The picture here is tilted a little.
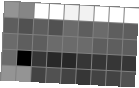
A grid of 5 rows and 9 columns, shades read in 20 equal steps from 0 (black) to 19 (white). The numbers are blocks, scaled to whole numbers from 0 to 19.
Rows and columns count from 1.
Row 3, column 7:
7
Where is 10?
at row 1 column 2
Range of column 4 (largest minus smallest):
16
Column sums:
45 34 42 42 42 41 43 42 43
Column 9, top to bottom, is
19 7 7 4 6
